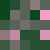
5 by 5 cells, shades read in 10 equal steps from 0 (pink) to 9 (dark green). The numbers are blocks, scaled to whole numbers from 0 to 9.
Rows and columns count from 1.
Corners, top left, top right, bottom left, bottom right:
9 6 7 8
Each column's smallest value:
4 2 5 4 0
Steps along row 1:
down down down up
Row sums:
33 29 30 23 35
